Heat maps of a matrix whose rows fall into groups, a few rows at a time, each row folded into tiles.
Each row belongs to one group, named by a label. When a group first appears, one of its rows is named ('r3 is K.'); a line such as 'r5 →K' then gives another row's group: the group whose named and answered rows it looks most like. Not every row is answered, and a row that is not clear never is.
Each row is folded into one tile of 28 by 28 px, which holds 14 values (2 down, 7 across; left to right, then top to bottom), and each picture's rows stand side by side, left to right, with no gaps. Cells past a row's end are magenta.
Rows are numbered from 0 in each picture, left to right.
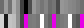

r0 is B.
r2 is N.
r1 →N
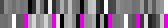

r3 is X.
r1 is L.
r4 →N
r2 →B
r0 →N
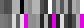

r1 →X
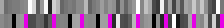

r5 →X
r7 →X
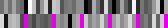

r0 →B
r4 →L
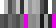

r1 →X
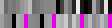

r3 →L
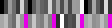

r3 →L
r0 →L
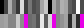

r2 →X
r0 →L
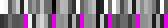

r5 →X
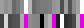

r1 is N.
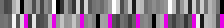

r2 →L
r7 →B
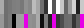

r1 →X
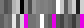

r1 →N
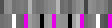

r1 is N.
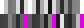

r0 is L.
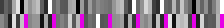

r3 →N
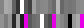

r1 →N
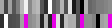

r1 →X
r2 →B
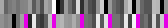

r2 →L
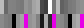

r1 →X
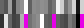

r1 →N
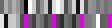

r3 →N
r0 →B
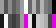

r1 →B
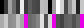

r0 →L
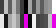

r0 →B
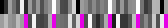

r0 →L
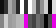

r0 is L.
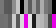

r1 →B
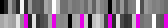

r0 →L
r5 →N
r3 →B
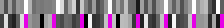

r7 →X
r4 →B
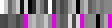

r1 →L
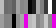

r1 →L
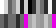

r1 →L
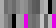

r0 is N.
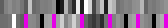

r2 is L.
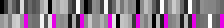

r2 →X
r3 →L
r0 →L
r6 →X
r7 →N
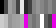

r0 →L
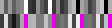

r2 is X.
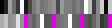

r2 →N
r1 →N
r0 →L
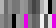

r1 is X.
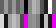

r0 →B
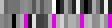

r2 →L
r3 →L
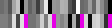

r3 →B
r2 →X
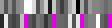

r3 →N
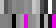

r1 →X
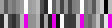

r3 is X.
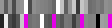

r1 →N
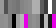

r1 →X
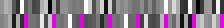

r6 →X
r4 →N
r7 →L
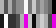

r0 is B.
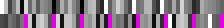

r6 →B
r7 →N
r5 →X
